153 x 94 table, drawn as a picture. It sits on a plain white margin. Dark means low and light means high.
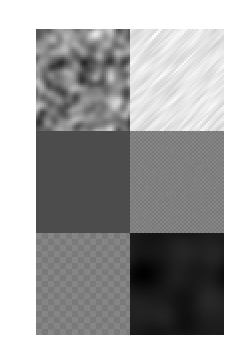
The table splits into 3 rows of 2 panels. Panel 1,1: middling, blotchy, strong in contrast. Panel 1,2: very high, slanting up to the right, faint in contrast. Panel 2,1: low, flat. Panel 2,2: middling, checkered, faint in contrast. Panel 3,1: middling, checkered, faint in contrast. Panel 3,2: very low, smooth, faint in contrast.
